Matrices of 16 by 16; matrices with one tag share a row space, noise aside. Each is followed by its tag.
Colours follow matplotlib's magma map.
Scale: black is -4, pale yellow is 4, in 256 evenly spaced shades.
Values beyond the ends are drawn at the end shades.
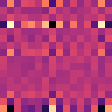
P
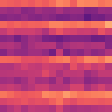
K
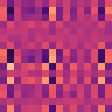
P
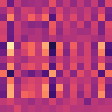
P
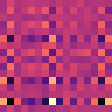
P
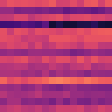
K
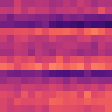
K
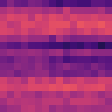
K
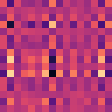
P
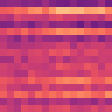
K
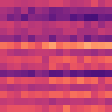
K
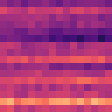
K
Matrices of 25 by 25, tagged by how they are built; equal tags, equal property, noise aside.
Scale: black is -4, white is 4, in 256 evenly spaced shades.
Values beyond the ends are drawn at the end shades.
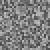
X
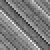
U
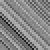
U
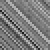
U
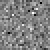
X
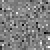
X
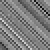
U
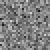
X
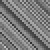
U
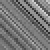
U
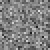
X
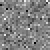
X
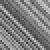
U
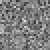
X
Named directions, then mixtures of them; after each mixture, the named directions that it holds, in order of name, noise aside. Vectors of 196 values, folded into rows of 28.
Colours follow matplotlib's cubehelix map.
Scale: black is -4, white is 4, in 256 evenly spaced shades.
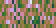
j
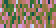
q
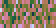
q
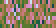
j, q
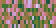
j, q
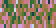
q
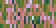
j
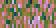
j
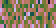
q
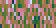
j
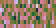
j, q
